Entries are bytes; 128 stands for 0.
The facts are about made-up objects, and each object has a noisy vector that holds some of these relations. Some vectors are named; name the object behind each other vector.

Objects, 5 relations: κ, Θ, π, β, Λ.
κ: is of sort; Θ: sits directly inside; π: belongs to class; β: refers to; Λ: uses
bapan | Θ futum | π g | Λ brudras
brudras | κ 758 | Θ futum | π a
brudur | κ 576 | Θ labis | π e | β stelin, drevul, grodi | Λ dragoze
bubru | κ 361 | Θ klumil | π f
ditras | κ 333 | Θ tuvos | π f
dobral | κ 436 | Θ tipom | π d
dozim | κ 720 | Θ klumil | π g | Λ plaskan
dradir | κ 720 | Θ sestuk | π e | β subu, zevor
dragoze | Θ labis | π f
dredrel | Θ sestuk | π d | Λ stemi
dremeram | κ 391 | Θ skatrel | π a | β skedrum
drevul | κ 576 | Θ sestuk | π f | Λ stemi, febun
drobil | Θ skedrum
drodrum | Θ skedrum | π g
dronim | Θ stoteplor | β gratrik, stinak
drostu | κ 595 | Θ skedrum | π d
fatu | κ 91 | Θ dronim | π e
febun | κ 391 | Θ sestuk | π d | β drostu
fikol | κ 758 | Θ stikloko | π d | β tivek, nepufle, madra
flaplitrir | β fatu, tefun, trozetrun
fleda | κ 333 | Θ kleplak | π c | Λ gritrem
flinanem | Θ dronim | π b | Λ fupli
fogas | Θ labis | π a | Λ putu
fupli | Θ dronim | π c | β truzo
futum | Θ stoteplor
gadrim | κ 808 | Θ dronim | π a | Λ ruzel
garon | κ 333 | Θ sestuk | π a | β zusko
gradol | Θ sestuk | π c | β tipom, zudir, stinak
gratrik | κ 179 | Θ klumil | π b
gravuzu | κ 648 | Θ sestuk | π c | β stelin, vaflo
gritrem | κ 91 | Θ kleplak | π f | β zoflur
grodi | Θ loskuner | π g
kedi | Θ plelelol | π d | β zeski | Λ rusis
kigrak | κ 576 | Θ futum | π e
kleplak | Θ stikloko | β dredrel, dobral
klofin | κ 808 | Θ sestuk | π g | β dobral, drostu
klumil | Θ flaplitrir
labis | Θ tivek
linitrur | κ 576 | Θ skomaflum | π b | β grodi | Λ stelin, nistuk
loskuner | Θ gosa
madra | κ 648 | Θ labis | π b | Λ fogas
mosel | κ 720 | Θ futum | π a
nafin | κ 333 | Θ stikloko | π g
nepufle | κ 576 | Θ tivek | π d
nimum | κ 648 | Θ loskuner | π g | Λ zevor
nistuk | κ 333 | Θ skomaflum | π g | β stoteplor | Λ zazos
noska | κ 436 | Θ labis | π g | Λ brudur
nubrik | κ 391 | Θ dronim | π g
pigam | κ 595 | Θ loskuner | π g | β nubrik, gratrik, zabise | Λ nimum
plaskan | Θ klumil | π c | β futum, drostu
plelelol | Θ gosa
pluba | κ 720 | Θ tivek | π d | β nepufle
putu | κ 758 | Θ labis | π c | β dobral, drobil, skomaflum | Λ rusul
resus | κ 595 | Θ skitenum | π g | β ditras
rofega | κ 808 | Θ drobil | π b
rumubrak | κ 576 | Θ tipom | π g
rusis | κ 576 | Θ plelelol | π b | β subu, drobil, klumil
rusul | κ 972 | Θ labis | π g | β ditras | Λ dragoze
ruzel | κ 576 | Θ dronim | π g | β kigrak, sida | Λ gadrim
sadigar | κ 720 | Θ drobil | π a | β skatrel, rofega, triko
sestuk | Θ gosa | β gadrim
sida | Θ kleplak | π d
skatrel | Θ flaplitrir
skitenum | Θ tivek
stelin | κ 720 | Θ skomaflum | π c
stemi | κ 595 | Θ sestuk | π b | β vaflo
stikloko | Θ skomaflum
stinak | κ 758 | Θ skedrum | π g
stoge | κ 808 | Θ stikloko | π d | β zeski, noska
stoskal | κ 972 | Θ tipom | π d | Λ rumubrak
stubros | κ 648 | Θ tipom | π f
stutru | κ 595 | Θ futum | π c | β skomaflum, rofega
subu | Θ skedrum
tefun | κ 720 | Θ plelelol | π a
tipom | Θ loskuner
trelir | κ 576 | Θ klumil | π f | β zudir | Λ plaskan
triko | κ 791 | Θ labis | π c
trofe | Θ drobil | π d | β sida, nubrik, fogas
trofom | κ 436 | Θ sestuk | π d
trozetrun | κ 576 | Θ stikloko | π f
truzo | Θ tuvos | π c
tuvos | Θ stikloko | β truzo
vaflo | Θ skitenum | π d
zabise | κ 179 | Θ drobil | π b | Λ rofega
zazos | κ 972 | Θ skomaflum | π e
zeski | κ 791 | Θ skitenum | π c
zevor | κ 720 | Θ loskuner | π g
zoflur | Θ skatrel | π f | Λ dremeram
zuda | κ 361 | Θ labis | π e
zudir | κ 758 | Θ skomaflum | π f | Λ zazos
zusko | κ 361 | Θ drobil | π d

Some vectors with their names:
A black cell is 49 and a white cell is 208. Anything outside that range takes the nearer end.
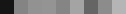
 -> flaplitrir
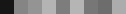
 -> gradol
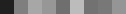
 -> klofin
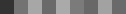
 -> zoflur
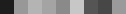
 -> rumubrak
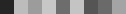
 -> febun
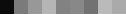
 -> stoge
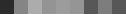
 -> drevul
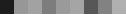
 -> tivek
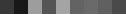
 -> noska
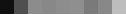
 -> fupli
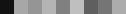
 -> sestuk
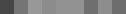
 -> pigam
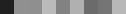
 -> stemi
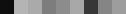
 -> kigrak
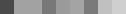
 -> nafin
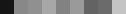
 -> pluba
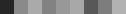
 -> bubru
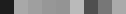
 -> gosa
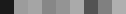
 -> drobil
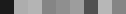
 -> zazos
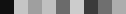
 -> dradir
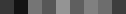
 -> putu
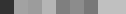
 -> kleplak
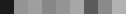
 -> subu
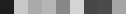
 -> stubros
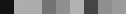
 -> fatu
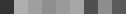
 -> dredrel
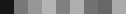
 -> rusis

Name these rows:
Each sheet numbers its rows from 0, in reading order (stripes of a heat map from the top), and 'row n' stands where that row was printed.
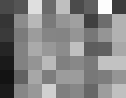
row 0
gadrim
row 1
mosel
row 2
plaskan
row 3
grodi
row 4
tuvos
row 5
rofega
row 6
fikol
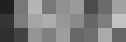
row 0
brudras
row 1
stelin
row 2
trelir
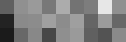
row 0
fleda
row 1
kedi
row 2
dragoze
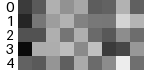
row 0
zudir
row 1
gritrem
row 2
dozim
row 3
trofom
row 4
nistuk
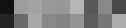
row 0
stoskal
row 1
dremeram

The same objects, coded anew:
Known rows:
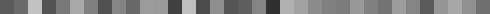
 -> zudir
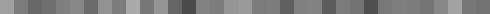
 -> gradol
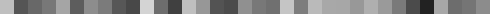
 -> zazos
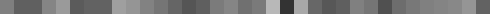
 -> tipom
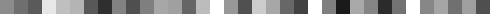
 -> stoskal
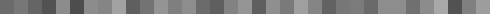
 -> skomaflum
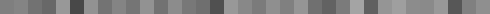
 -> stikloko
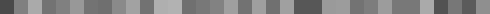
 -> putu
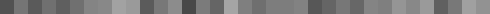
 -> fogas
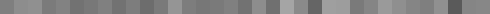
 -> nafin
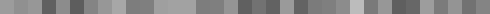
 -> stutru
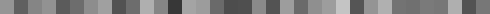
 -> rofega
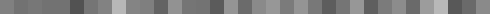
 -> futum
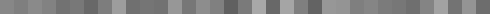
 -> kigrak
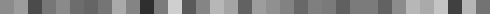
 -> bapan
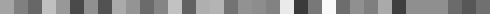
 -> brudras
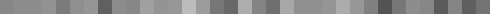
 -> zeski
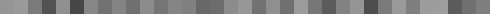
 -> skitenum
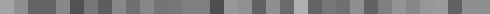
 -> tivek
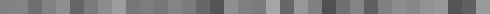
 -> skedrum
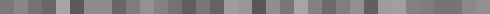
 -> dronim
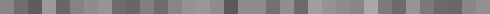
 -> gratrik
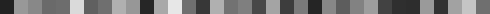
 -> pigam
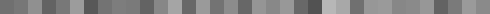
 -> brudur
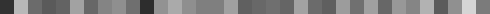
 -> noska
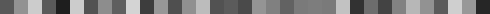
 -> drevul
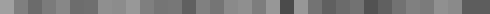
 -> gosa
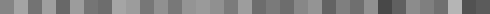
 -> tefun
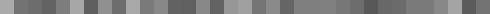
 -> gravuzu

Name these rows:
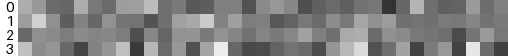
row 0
sestuk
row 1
resus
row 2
ruzel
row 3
stemi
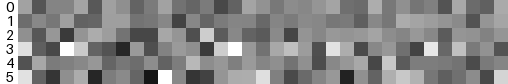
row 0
plaskan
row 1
sida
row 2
linitrur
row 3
rumubrak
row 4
rusul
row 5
fupli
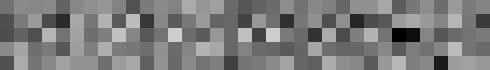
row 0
drostu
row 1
dredrel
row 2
zevor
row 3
trofom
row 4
gadrim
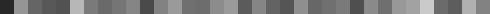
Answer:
madra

